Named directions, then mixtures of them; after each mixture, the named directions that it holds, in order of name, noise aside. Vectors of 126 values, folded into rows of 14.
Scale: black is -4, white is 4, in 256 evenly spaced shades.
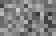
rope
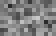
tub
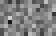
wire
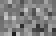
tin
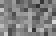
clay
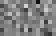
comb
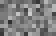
comb, wire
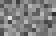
rope, tub, wire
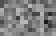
rope, tub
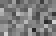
clay, rope, wire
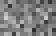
clay, tin, tub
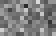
comb, rope, wire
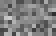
tin, tub, wire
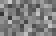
rope, tin, wire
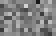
comb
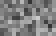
tin, tub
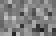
tin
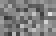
rope, tin, tub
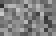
rope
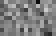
comb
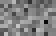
clay, comb, tub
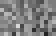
clay, comb, tin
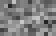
tub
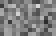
comb, rope, wire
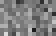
clay, tin, wire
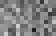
clay, rope, tin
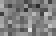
clay, rope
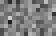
wire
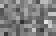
clay, rope, tub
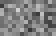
rope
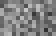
rope, tin
